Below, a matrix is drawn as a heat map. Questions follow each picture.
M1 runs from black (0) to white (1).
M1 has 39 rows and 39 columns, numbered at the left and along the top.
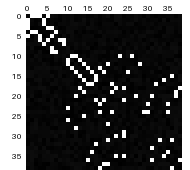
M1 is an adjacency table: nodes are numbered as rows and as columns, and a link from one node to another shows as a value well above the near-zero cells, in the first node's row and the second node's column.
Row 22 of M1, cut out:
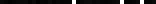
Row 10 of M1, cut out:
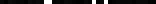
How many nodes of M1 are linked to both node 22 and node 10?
0
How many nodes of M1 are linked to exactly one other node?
9
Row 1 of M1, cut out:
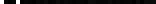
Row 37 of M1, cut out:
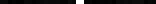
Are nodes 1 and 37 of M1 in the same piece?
no
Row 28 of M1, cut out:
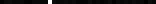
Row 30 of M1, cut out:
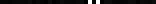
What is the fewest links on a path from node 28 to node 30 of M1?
6
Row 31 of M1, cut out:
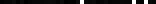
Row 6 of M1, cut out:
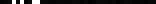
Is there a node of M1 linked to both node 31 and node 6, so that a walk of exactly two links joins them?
no
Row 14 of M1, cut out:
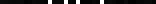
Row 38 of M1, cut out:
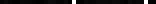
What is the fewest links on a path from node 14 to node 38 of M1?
5
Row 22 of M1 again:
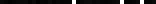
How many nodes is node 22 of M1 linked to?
3
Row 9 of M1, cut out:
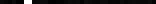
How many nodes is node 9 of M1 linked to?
2
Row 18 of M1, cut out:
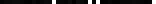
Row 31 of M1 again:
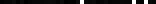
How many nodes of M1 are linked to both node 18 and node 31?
0
